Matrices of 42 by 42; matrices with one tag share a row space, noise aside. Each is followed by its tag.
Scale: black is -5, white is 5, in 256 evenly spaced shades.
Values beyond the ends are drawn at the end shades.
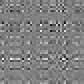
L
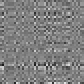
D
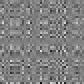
L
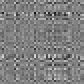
D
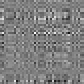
D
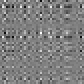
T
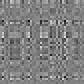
L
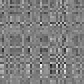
L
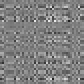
D
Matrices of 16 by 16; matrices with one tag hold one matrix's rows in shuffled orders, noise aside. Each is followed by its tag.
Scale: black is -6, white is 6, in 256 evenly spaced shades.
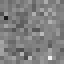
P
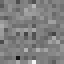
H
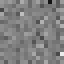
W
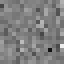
W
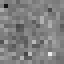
P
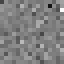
W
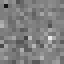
P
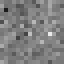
P
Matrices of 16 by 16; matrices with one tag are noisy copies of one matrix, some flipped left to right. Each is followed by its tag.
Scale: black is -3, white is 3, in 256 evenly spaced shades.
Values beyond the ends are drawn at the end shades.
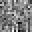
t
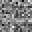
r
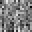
t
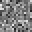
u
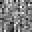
t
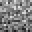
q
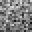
q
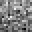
q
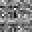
r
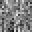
t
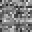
r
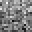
q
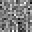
t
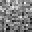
q
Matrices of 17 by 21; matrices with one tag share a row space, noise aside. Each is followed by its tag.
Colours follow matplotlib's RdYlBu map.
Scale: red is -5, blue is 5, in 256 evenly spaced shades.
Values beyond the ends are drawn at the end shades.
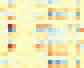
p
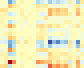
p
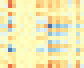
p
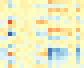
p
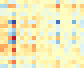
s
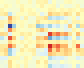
p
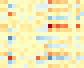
p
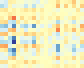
s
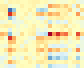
p
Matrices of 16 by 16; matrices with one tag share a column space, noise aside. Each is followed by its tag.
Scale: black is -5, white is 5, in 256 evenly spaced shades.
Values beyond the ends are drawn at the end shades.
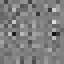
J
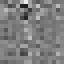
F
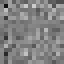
F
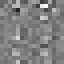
F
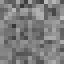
F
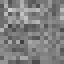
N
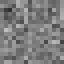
N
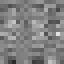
J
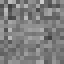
F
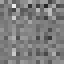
F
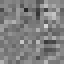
N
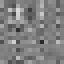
N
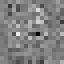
J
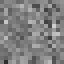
J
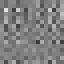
N
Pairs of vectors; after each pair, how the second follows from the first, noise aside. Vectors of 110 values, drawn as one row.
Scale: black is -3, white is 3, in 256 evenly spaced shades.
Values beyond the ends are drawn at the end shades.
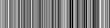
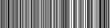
negated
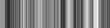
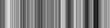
negated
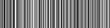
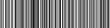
negated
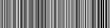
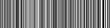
sign-scrambled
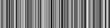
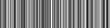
negated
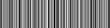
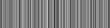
shrunk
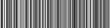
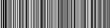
sign-scrambled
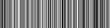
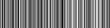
sign-scrambled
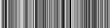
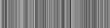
shrunk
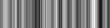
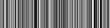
sign-scrambled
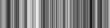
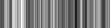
wrapped around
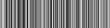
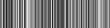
sign-scrambled
